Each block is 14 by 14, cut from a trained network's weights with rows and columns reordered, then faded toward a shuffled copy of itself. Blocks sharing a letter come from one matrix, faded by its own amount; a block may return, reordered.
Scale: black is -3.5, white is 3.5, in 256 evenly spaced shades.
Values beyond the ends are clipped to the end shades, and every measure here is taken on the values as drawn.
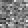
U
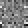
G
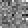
G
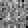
U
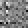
G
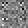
G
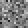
U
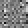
G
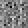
U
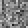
U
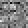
G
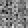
U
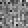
U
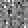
U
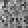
U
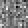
U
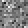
U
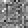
U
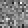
U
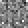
U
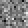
U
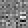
G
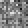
U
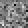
U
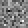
U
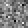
U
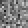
U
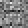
G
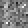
U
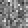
U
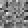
G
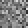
G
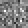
U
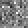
U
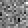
U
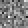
U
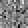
U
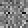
G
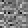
G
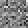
G
